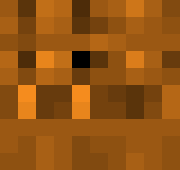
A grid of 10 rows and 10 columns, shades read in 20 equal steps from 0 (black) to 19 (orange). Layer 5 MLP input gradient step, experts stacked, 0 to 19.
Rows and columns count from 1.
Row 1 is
12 7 15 14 6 12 13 16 13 10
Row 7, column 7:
9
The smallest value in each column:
10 6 8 8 0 7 8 7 9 8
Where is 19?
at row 6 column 2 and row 6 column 5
